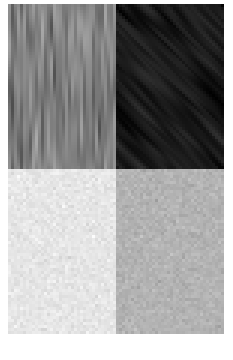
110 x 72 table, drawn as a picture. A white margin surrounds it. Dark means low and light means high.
The table splits into 2 rows of 2 panels. Panel 1,1: middling, streaked downward. Panel 1,2: very low, slanting down to the right, faint in contrast. Panel 2,1: very high, fine-grained, faint in contrast. Panel 2,2: high, fine-grained, faint in contrast.
